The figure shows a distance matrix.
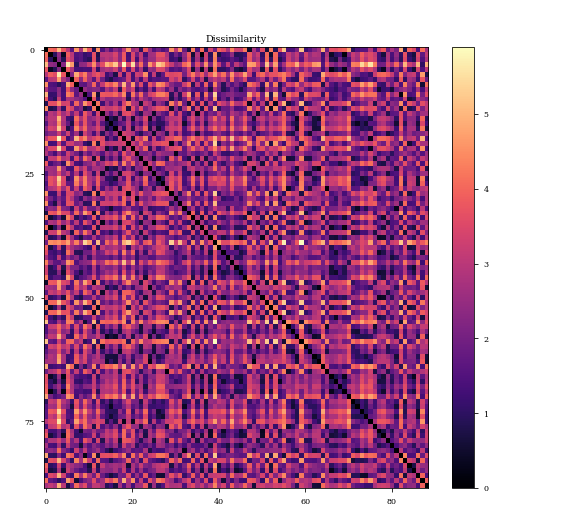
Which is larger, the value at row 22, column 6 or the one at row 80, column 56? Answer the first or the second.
the second
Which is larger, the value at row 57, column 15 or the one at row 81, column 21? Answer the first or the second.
the second
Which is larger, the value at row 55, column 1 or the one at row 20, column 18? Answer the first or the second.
the first
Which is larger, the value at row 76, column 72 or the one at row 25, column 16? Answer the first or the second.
the second
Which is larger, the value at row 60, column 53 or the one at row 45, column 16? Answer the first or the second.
the second
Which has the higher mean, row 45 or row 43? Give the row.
43
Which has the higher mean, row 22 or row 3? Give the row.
3
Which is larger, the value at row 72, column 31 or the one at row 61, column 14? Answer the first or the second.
the first
